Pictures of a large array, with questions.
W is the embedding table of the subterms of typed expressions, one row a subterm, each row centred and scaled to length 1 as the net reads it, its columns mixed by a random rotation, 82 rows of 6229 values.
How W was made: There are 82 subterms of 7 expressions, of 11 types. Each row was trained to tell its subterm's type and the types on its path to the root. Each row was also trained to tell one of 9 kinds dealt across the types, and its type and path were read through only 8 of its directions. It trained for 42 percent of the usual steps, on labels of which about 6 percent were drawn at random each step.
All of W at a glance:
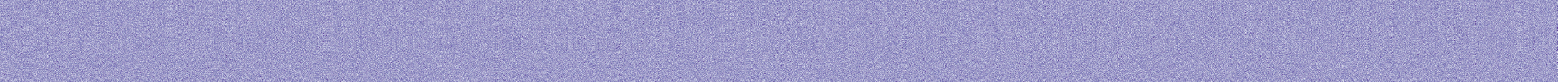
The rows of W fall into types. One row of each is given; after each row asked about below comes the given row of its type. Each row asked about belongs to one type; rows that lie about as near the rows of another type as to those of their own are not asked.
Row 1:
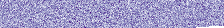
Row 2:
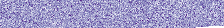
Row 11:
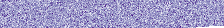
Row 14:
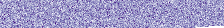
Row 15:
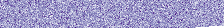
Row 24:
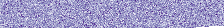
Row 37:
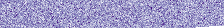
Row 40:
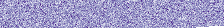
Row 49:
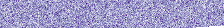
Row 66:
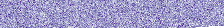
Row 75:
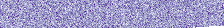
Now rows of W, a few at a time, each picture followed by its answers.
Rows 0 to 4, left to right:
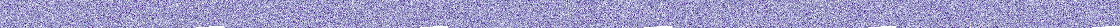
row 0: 24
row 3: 66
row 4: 37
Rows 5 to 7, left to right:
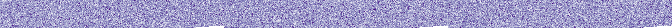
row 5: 24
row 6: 15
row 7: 1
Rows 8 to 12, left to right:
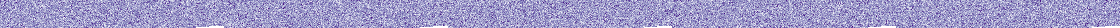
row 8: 1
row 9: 75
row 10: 40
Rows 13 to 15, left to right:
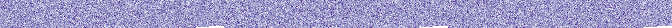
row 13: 1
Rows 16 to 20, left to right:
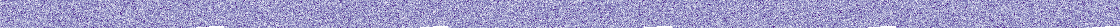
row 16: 11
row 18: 14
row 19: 37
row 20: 11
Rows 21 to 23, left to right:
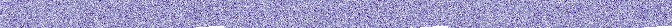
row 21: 24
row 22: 66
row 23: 24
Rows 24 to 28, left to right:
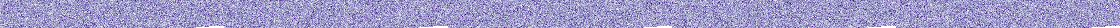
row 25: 2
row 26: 37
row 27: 40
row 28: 15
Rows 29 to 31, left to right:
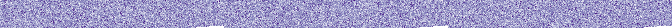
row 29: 11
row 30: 49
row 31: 1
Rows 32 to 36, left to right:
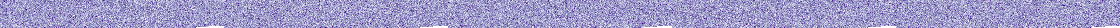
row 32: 37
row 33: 11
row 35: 66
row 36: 1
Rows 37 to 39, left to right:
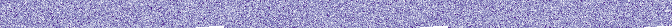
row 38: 15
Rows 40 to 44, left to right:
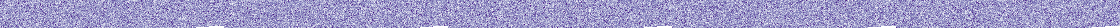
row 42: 40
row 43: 49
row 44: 15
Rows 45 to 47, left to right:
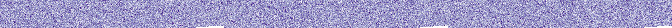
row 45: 1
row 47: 40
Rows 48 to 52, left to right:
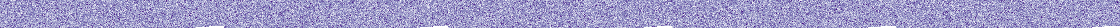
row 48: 15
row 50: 40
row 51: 66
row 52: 66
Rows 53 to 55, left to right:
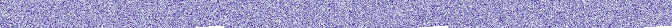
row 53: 40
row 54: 75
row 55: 37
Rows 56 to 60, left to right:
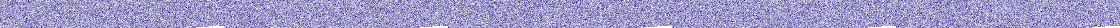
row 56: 66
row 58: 49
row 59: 11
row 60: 11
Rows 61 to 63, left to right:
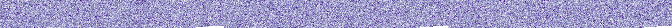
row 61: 2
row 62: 15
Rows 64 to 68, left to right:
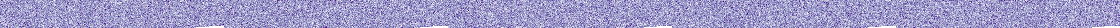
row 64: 75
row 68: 2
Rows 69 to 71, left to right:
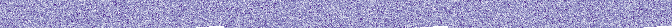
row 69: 40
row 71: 24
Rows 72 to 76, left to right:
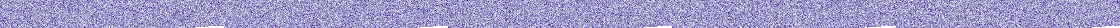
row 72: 37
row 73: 24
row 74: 15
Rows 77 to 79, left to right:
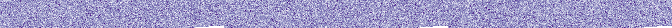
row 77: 24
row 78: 14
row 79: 11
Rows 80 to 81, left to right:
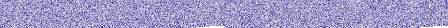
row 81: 1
